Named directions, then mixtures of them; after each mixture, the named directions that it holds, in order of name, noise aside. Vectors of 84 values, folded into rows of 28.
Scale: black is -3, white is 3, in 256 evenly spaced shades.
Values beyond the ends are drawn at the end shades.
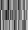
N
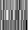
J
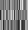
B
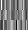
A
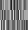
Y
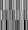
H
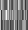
N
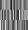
Y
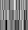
H, J, Y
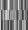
N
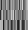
A, B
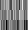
H, J, Y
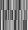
J, N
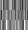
H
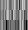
H, J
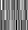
A, B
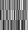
B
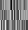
Y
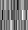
A, N, Y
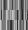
A, H, N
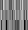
H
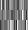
A, N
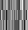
B, H, N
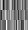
A, B, H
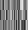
A, B, N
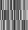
N, Y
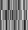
H, N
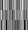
H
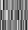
A, H, J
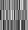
B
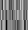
H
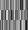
B, J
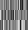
B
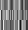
B, N
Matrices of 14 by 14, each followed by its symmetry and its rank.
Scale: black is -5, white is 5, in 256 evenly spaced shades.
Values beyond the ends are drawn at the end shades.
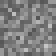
symmetric, full rank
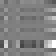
neither, rank one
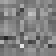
neither, rank three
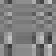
neither, rank one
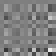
neither, rank one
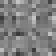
antisymmetric, rank two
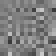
antisymmetric, rank two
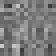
neither, rank three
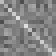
symmetric, full rank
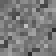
symmetric, full rank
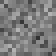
symmetric, full rank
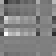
neither, rank one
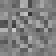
antisymmetric, rank two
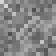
symmetric, full rank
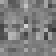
neither, rank three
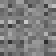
neither, rank three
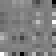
antisymmetric, rank two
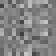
neither, rank three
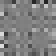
antisymmetric, rank two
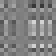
neither, rank one
